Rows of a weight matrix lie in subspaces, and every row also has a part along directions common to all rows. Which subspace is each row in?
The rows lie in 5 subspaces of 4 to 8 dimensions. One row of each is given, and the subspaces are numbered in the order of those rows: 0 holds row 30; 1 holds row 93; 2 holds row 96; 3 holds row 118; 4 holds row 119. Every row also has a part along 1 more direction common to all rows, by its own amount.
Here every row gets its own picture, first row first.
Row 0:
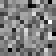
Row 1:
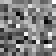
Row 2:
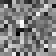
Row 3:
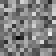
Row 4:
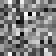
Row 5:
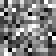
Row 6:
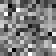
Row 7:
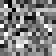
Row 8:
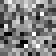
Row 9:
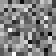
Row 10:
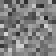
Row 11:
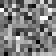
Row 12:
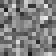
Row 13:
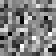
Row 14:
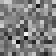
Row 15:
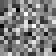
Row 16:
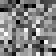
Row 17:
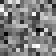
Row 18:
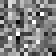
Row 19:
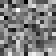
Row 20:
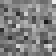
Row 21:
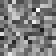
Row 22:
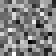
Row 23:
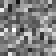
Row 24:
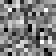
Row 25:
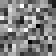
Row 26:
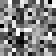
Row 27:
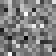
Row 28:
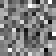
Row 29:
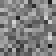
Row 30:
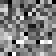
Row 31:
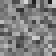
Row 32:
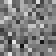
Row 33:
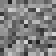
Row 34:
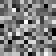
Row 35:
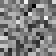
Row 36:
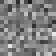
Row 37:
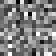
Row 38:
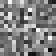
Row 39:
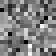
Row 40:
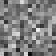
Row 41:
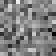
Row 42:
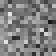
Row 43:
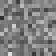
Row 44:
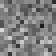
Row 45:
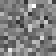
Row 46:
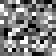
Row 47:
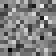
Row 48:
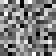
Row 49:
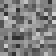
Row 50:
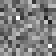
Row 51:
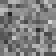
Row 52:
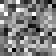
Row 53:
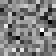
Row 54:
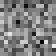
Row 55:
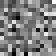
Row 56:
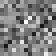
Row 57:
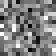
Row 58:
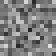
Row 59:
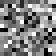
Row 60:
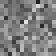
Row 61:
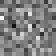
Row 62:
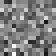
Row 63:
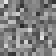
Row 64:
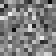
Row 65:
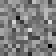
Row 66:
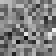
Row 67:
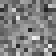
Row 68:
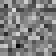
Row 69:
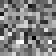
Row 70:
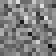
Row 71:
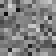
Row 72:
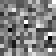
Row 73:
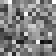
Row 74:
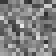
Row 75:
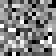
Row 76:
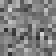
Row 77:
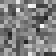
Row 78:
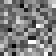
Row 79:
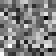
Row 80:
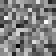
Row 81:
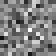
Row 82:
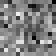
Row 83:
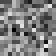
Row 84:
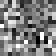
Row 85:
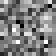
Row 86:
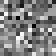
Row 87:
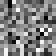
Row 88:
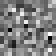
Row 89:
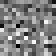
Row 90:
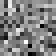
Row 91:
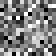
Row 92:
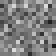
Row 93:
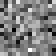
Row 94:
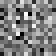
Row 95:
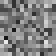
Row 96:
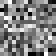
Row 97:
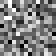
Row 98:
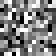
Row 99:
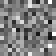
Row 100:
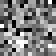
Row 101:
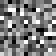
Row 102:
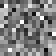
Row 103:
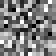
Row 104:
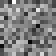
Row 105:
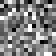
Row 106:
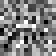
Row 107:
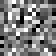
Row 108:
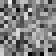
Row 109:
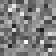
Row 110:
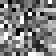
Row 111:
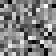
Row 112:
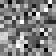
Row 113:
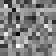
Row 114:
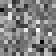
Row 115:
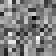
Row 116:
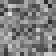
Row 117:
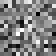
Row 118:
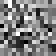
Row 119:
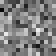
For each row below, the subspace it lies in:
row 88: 2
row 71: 4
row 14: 0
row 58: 3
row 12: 4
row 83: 1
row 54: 4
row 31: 3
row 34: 0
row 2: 1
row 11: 4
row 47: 3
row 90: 4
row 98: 2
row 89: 0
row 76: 1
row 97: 0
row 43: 1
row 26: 3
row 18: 2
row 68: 3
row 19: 2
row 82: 0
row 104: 2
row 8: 4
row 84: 1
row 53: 4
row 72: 2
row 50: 3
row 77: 4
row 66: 0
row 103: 2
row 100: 3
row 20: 0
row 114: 4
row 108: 2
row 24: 1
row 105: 1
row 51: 4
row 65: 3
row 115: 4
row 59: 0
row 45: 3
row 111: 2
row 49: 2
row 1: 0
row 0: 3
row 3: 2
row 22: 2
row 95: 2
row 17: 4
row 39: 4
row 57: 1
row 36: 1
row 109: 2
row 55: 2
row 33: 2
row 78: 2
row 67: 3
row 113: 3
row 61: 1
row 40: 2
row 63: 1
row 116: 4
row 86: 1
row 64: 1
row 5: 4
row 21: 2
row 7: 3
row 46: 4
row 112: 4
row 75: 2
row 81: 3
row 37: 1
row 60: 0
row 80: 0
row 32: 0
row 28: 3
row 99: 3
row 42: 4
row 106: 0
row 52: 4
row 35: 3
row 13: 0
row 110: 4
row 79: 2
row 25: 2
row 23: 1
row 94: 1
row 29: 3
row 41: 1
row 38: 2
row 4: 1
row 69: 0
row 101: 2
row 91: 3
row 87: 4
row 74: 1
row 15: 0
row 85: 1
